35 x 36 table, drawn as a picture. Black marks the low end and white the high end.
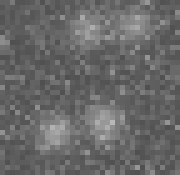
No overall slope runs across the table. The values are skewed, with a long tail toward high values. No single row or column stands out from its neighbours. Four bumps rise from the field. Overall the values sit about 40% of the way up the scale.
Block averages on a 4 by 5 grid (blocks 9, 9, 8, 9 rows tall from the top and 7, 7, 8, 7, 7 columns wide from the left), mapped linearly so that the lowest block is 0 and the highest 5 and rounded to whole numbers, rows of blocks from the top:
01551 | 00011 | 03420 | 04210
